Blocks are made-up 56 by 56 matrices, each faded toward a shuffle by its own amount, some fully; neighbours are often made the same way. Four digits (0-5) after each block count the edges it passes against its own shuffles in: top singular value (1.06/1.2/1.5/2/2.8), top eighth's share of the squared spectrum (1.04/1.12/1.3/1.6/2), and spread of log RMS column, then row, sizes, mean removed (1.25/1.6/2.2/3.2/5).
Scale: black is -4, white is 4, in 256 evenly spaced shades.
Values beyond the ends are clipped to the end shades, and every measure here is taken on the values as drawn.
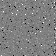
2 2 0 0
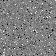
0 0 0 0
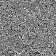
1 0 0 1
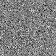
0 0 0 1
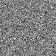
1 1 0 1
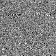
1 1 0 2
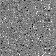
2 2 1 0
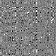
4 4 2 2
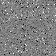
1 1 0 0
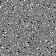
0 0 0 0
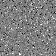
0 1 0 0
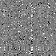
3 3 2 1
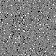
3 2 1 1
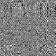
4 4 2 2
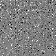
3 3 1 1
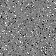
0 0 0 0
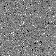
2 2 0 0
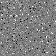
2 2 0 0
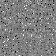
2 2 1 1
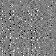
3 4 2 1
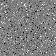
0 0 0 0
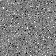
2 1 0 0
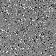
0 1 0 0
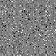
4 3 1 1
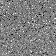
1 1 0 0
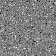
2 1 0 0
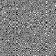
4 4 2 2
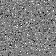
2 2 0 0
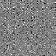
4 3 2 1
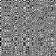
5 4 3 3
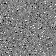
0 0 0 0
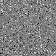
3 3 0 1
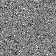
1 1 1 0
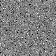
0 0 0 0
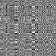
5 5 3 3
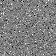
1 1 0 0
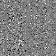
1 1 2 0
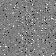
3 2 1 1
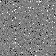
3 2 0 0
